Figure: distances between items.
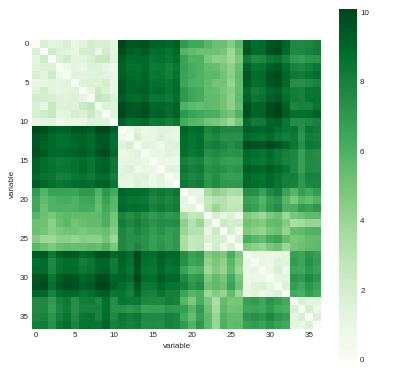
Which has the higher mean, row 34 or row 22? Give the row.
34
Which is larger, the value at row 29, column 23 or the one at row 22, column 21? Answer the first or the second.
the first
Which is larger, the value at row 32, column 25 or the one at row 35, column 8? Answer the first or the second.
the second
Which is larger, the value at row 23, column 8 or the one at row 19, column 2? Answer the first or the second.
the second
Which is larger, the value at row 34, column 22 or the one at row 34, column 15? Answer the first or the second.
the second
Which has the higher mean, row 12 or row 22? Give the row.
12
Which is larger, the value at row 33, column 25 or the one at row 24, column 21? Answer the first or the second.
the first
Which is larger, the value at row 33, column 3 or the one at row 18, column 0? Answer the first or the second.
the second
